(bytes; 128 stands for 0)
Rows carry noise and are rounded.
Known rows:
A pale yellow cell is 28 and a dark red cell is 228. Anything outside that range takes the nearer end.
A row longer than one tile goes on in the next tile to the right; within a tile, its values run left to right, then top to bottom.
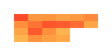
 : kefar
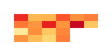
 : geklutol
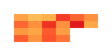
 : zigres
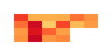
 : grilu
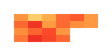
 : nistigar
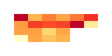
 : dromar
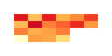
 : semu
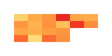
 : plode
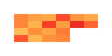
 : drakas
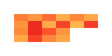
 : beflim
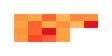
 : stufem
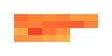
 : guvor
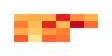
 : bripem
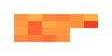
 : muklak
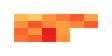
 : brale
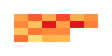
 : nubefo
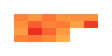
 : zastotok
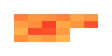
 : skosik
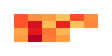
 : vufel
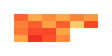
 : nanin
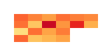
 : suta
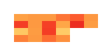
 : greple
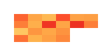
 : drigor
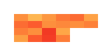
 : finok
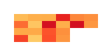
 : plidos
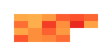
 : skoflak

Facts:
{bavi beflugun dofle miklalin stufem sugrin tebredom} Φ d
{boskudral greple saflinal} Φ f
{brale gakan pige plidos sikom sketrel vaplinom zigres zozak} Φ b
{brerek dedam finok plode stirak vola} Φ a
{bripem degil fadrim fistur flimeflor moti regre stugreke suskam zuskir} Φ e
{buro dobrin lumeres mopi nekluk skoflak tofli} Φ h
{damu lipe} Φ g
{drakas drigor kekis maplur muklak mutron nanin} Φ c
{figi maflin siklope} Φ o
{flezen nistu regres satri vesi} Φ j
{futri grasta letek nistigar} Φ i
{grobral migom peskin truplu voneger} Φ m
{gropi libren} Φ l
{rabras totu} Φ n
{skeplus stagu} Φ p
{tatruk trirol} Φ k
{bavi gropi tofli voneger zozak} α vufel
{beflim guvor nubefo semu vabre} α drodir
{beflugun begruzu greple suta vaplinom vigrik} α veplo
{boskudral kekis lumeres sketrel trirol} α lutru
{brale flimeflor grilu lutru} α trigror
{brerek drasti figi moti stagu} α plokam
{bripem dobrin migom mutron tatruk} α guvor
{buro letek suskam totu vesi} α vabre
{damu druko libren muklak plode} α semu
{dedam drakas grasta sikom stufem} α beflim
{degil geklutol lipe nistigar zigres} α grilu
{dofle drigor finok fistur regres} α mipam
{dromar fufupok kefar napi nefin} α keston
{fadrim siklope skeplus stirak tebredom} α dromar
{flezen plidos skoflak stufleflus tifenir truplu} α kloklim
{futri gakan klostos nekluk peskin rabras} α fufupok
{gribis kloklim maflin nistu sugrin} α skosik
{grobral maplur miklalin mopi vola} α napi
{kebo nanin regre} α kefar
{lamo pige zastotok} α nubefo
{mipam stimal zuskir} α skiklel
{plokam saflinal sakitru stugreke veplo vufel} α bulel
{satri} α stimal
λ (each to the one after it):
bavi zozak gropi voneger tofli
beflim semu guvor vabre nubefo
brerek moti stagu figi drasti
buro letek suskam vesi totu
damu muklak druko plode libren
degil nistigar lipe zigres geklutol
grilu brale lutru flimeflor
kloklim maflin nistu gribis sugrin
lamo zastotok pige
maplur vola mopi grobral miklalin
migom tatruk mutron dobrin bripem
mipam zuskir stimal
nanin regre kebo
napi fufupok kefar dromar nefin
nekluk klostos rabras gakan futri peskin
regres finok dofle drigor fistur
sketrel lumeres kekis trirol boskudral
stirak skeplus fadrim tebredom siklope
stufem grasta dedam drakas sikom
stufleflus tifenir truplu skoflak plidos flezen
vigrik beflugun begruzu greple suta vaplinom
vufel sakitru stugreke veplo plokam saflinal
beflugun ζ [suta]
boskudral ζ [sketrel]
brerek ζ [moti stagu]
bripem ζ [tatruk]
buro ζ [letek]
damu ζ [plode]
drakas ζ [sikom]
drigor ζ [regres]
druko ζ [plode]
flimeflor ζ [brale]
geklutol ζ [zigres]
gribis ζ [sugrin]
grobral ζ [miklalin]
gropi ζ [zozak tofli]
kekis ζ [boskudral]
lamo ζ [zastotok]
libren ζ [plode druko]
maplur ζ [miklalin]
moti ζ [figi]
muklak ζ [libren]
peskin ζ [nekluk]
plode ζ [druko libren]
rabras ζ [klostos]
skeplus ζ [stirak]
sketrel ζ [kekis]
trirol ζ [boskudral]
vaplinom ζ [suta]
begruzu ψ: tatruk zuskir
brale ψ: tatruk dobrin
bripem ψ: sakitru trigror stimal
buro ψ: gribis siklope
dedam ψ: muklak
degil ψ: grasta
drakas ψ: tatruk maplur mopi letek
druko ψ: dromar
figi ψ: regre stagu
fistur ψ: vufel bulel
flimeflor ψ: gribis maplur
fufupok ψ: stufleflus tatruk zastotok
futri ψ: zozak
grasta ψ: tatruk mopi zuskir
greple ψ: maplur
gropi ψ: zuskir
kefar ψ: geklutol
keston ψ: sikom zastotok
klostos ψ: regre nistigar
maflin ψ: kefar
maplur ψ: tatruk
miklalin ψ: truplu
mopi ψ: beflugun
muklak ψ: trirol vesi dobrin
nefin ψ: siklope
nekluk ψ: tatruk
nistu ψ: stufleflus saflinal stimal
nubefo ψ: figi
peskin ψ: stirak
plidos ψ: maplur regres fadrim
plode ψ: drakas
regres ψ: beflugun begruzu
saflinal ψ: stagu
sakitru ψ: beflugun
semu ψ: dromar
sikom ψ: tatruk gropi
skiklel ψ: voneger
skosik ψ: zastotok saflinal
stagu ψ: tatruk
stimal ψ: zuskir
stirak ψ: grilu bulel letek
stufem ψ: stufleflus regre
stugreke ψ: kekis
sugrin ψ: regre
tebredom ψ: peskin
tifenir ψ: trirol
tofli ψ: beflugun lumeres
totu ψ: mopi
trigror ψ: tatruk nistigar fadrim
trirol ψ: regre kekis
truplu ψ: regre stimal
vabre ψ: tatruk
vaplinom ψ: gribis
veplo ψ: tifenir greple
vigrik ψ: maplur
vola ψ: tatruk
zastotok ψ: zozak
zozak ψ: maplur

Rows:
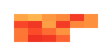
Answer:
letek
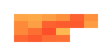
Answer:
mopi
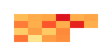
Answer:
libren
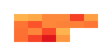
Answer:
zozak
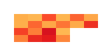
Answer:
nekluk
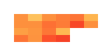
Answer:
rabras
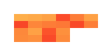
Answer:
suskam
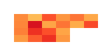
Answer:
migom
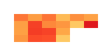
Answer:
vigrik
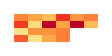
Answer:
flezen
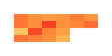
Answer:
begruzu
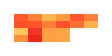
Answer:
bulel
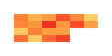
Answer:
grobral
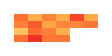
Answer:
beflugun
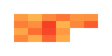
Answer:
nistu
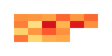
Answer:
sugrin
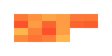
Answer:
stagu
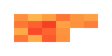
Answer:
truplu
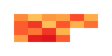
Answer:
stirak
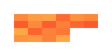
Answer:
mutron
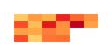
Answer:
sikom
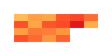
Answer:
dobrin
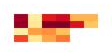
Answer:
voneger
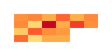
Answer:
nefin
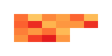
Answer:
brerek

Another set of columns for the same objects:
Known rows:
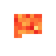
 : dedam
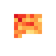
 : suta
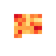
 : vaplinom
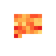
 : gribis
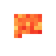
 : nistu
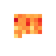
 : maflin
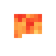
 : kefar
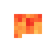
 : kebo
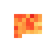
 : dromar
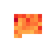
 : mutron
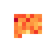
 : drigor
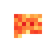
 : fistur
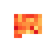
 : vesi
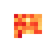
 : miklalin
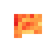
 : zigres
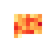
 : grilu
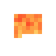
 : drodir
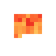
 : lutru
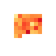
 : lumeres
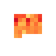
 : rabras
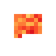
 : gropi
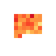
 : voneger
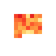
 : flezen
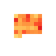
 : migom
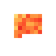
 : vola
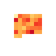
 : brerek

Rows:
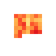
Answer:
plidos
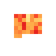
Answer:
totu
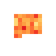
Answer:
vabre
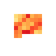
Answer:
stufleflus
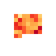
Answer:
plode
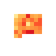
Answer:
degil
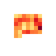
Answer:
damu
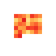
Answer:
saflinal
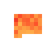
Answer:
satri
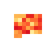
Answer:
tatruk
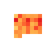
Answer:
skeplus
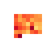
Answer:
trirol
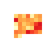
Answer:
buro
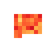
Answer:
kekis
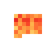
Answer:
finok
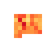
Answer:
tofli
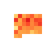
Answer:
moti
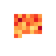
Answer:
druko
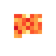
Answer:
peskin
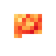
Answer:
maplur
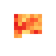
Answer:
tebredom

